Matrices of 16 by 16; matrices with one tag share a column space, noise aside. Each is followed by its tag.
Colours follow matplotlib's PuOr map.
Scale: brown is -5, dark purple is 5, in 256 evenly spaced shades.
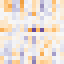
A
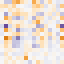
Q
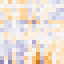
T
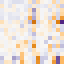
T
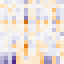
T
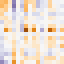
A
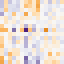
A
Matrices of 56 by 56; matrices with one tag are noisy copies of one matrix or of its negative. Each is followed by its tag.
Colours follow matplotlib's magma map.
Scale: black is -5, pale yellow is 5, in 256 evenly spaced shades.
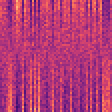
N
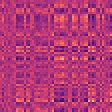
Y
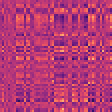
Y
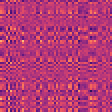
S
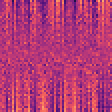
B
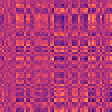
Y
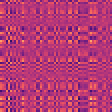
S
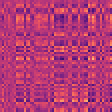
Y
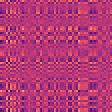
S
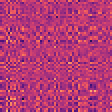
S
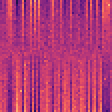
N
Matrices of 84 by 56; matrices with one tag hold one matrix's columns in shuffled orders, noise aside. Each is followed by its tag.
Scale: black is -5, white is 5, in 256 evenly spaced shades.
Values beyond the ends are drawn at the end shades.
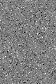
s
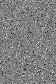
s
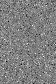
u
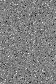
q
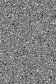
q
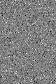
q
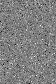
u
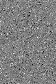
s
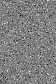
q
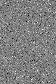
q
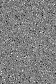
q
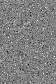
s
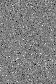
u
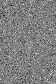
q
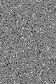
s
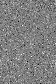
u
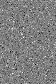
s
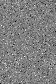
u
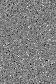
u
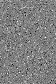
s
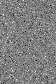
q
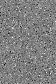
s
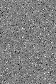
s
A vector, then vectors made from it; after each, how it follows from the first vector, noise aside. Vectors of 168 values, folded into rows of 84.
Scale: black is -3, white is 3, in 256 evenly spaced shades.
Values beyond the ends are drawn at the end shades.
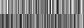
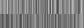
shrunk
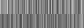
shrunk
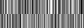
sign-scrambled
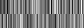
sign-scrambled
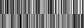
sign-scrambled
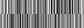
sign-scrambled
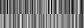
negated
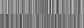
shrunk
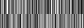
sign-scrambled
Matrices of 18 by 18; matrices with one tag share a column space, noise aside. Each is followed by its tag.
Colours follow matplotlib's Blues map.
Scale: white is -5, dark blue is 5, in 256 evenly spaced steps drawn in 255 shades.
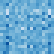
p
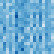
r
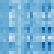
r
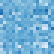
p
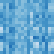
r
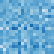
p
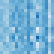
r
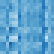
r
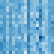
r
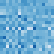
p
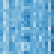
r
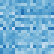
p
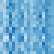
r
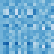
p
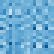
p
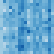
r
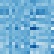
p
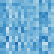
r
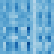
r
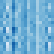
r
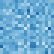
p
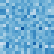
p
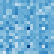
p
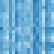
r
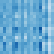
r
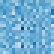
p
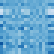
p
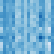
r
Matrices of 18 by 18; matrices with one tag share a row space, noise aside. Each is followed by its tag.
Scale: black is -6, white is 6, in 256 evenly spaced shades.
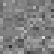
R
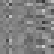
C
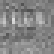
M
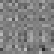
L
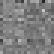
R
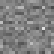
R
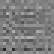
M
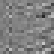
C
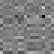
R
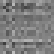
M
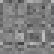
R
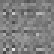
M
